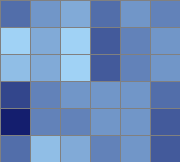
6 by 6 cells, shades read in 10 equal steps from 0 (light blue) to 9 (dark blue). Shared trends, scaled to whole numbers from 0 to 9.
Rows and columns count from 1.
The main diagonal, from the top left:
5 2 0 3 3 6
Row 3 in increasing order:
0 1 2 3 4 6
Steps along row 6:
down up up down up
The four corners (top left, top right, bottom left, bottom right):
5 4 5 6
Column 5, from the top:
3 4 4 3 3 3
